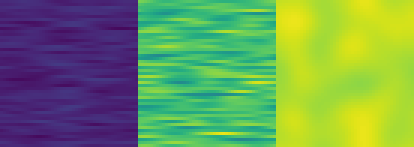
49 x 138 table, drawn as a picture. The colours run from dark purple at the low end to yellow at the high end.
It is made of 1 by 3 panels. Panel 1,1: very low, streaked across, faint in contrast. Panel 1,2: high, streaked across. Panel 1,3: very high, smooth, faint in contrast.
